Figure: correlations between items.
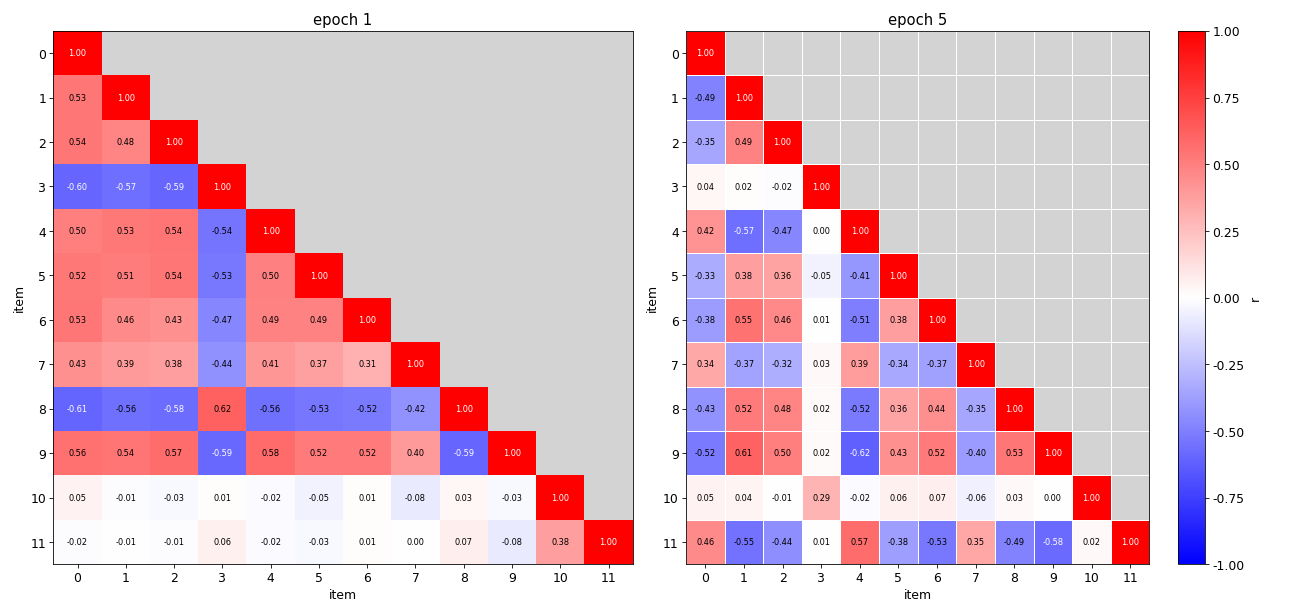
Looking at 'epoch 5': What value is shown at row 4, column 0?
0.42
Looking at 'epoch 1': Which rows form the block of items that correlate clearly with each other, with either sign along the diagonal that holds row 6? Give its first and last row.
0 to 9
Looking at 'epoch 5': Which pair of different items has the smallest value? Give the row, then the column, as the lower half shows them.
9, 4
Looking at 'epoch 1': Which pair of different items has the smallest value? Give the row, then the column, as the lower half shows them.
8, 0
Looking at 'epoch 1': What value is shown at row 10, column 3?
0.01
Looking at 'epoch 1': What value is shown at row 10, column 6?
0.01
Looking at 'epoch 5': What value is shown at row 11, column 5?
-0.38
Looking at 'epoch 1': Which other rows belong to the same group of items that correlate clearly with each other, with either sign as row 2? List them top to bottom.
0, 1, 3, 4, 5, 6, 7, 8, 9
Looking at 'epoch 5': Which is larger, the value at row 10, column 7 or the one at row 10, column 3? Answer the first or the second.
the second
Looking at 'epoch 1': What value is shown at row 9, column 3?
-0.59
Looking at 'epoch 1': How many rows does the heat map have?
12
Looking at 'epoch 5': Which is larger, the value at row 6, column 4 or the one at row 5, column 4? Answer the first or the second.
the second
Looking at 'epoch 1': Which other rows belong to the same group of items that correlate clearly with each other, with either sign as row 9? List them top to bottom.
0, 1, 2, 3, 4, 5, 6, 7, 8
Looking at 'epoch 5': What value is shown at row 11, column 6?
-0.53
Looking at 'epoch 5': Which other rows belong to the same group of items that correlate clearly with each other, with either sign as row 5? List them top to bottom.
0, 1, 2, 4, 6, 7, 8, 9, 11
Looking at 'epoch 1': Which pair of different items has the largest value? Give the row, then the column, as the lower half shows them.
8, 3
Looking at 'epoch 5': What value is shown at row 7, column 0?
0.34
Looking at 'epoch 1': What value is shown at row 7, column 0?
0.43
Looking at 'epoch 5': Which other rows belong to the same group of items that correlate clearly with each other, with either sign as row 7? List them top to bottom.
0, 1, 2, 4, 5, 6, 8, 9, 11
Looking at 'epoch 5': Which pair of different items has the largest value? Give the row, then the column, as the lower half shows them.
9, 1
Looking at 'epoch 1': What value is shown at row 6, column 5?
0.49
